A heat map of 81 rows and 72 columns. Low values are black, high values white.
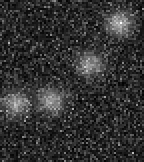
The values are skewed, with a long tail toward high values. No single row or column stands out from its neighbours. There are four bumps. Overall the values sit about 20% of the way up the scale.
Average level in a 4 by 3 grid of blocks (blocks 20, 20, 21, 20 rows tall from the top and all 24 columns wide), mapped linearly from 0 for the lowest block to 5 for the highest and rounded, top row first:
004 / 031 / 530 / 000
